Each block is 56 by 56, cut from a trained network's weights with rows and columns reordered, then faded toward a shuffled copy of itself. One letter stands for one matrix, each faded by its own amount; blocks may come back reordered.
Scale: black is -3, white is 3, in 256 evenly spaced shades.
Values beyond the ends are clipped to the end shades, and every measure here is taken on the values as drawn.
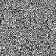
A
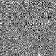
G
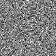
A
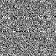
G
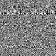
G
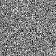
A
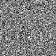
A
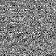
G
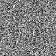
A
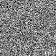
A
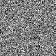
A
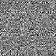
G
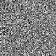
A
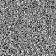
A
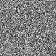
A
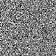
A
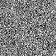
A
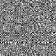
G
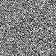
A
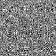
G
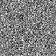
A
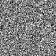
A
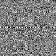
G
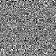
G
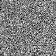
A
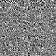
G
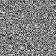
G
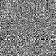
G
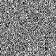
A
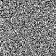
A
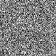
A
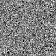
A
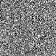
A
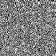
A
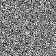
A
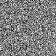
A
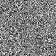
A
